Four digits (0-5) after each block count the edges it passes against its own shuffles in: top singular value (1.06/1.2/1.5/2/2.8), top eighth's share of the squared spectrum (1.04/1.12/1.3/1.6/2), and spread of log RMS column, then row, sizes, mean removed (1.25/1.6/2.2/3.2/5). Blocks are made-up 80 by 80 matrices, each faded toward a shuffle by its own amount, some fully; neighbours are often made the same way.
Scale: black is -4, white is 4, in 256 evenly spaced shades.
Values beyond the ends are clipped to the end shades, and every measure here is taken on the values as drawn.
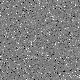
0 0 0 0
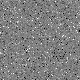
0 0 0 0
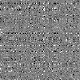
4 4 2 3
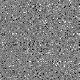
3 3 1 2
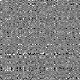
4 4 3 3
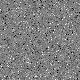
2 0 0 0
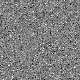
2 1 1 0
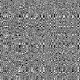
5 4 3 3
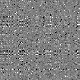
4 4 2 2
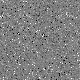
0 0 0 0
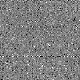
4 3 1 2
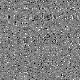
3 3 1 2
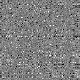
4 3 2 2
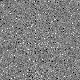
3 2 1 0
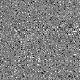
4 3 1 2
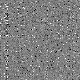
3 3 2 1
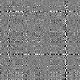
5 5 3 3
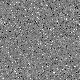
1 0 0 0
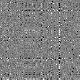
4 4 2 2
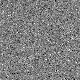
0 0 0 0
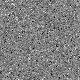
0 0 0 0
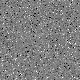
1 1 0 0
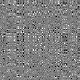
5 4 3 3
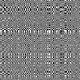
5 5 4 4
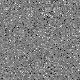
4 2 1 1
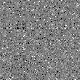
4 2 1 1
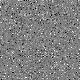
3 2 0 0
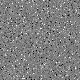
2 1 0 0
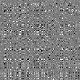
5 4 3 3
